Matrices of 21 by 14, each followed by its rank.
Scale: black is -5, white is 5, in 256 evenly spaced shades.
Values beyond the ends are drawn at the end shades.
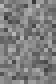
full rank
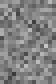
full rank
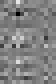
three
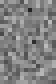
full rank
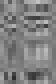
two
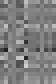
two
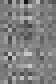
three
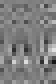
two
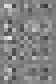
three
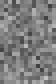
full rank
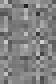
three
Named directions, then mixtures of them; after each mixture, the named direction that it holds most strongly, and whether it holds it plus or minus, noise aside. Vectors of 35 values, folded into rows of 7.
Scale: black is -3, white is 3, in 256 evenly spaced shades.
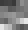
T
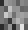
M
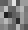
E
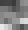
T, plus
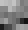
T, minus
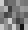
M, minus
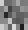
M, minus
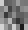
M, minus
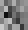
M, minus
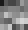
T, plus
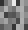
E, plus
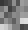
T, plus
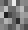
E, plus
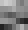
T, minus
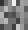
E, plus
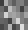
M, plus
